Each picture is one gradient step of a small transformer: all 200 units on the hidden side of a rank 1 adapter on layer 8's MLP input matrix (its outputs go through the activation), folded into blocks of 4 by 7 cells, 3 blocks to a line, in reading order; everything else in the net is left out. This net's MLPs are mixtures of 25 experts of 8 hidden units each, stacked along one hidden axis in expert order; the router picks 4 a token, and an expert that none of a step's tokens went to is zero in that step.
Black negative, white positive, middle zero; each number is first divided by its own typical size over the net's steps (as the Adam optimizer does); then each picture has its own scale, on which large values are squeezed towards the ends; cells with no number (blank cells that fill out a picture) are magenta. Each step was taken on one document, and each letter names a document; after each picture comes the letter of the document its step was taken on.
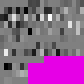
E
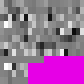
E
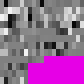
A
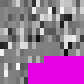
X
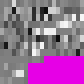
X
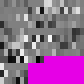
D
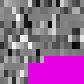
D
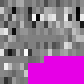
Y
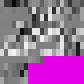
X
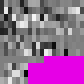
A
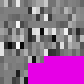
X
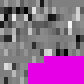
E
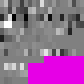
E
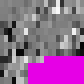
D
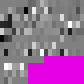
E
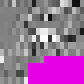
X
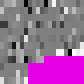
D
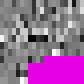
X
